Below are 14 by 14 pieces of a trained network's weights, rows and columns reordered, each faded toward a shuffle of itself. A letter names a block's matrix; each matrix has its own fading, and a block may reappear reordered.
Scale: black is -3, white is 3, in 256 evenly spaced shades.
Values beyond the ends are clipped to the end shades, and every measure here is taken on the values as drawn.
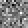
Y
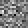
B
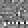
B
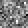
Y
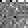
B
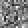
Y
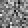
Y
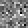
Y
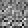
B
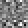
B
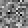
Y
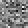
Y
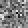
Y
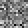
B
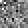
Y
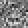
B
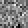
Y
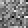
Y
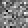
Y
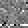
B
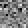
B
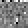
B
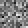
B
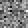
Y
